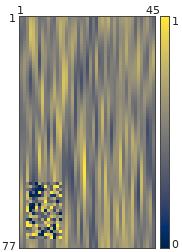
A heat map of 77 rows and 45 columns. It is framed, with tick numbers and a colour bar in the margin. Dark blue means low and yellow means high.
Slope: none. Mirror symmetry: none. Grain: streaks running down. Odd patch: rougher, in the bottom left. Roughest part: bottom left.
